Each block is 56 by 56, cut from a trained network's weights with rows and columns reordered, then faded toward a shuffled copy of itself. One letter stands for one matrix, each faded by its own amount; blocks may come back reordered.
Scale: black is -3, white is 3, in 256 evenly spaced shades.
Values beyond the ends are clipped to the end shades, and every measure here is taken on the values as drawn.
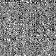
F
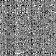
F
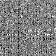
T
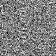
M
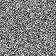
M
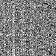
T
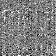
F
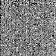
T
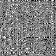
F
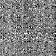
F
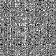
F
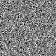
M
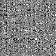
F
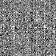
T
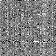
F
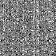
F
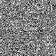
M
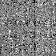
T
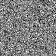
M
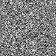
M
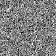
M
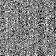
T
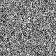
M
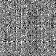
F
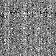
T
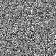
M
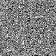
M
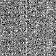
T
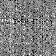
T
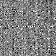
F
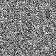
M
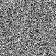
M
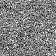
M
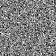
M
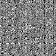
T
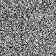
M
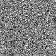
M
